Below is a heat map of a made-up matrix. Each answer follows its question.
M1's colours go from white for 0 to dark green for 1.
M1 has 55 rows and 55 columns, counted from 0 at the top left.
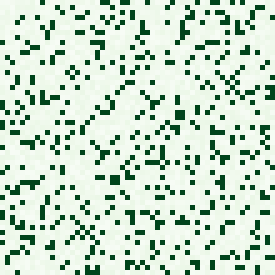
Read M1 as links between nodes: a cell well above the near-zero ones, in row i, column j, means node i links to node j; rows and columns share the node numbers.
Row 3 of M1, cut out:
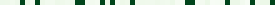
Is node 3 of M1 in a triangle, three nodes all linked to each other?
yes
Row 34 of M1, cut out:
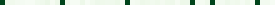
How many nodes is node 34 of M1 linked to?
6
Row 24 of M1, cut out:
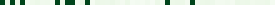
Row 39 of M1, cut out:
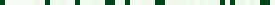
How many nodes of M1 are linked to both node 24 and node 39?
1
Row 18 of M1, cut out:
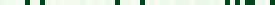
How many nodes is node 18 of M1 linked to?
9
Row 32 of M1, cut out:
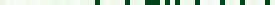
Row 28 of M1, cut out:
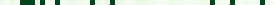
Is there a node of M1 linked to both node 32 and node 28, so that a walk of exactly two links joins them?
no
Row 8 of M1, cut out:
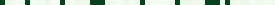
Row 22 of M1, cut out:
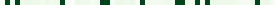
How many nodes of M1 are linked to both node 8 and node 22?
5
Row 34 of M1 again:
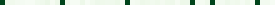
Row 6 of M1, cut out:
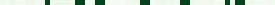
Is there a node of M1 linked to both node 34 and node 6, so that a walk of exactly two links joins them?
no
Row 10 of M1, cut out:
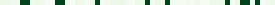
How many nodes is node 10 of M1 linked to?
11
